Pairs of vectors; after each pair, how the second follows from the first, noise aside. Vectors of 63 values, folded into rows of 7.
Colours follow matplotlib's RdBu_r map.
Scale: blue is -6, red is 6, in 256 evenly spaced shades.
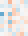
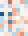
scaled up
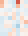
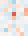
wrapped around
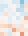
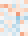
wrapped around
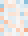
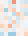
wrapped around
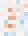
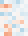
wrapped around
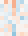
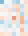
wrapped around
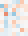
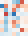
scaled up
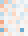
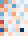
scaled up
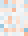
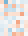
wrapped around
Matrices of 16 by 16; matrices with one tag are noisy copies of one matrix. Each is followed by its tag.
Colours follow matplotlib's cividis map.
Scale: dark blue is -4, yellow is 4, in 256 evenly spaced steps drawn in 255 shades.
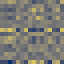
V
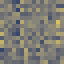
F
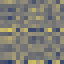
V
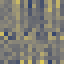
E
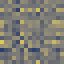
F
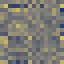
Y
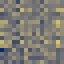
F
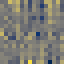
E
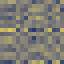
V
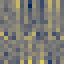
E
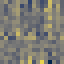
E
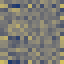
Y
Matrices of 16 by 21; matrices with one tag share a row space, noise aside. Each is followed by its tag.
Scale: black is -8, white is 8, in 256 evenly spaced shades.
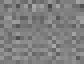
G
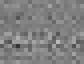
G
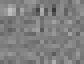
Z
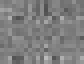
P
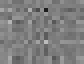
P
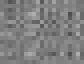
Z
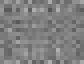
G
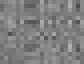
Z
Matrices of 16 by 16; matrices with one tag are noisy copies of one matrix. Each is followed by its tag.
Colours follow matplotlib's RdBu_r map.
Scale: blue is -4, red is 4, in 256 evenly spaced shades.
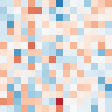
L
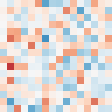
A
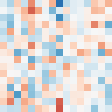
L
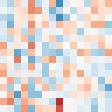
L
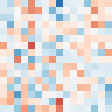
L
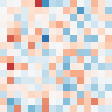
A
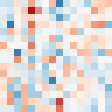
L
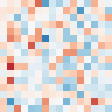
A
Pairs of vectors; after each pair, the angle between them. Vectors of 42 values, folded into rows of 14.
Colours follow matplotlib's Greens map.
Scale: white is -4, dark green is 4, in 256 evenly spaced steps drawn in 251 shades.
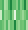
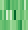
partly opposed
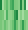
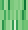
orthogonal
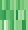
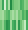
partly opposed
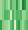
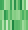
orthogonal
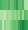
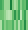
orthogonal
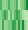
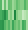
partly aligned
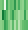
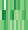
nearly parallel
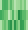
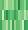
partly opposed
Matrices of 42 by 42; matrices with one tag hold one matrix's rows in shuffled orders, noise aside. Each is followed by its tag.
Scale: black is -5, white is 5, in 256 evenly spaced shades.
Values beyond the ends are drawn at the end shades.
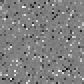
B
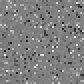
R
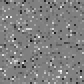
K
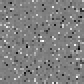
R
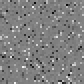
B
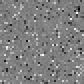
R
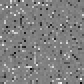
K
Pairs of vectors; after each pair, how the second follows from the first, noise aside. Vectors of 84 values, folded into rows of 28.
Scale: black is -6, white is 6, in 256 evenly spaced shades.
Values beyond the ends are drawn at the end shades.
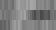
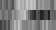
scaled up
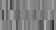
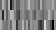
scaled up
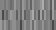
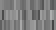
sign-scrambled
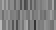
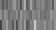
sign-scrambled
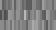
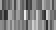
scaled up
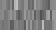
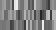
scaled up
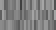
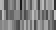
scaled up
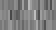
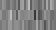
sign-scrambled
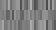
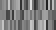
scaled up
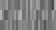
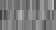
sign-scrambled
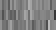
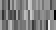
scaled up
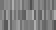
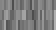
sign-scrambled
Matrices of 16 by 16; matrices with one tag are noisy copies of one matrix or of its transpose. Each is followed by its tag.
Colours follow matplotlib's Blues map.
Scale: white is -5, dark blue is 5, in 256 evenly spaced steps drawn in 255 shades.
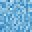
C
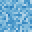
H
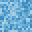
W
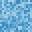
W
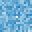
H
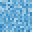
C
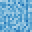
C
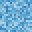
H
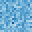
H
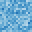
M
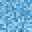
H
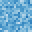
H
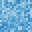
W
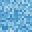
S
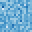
C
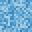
M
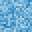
M
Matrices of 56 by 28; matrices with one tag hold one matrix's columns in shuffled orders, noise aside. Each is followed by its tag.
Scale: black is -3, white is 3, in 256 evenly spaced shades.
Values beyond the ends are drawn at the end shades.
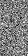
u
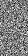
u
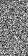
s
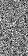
u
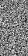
u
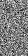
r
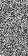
r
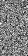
u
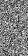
u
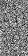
u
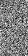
u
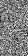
u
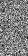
s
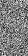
r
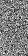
s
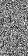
u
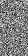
r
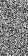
r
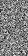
s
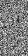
u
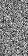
u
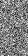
r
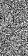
u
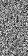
u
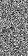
r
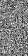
u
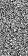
r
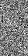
u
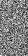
r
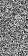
s
